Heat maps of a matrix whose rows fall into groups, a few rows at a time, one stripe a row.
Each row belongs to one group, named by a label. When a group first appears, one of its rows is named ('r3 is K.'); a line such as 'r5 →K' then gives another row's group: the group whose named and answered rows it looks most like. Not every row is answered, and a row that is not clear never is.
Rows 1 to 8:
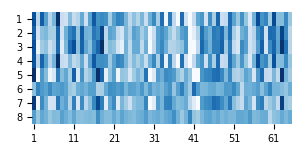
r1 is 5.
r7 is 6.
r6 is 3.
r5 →6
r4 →5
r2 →6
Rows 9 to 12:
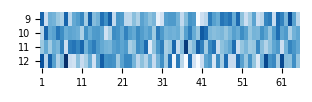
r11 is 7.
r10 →3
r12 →5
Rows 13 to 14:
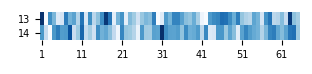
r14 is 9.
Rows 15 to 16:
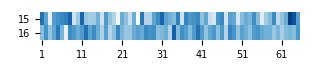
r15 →9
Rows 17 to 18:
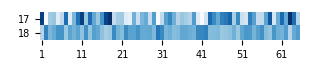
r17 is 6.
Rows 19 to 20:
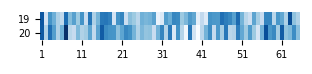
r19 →6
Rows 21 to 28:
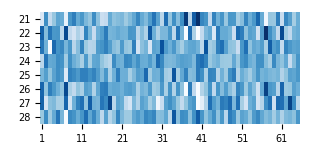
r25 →7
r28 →7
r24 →3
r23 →9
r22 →5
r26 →5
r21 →7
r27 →6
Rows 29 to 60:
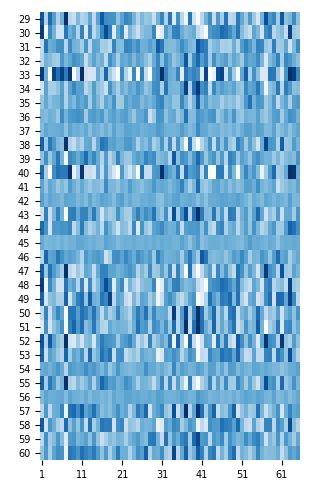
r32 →7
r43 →7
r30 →6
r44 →9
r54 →7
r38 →5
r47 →5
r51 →7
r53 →6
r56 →3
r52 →5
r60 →7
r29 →5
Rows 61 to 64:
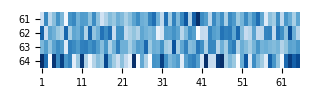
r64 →9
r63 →7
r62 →6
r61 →7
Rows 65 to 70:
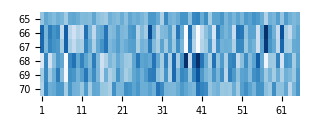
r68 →7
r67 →5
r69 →7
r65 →7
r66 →5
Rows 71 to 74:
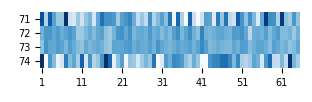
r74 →6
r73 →3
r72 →3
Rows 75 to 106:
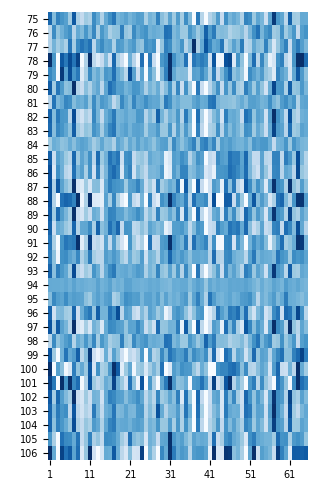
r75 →5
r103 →5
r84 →7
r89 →5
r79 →9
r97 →5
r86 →6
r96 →6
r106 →9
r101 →9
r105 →9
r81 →3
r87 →5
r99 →9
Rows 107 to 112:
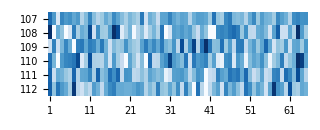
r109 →7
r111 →6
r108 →6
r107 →9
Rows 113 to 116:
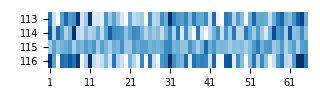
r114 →5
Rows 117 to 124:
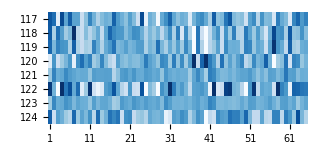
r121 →3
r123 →3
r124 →6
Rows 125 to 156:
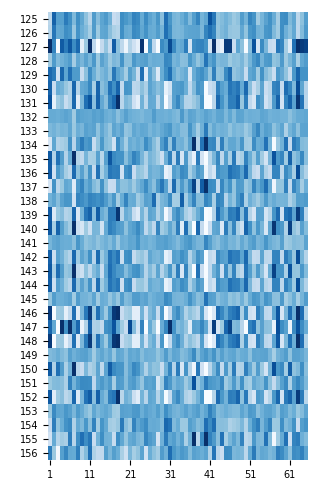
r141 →3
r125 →3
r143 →5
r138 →7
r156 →9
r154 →3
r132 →7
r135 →5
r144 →6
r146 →6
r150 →5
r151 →7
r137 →7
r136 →6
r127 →9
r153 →3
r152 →6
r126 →3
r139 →6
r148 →6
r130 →6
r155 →7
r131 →6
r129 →9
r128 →3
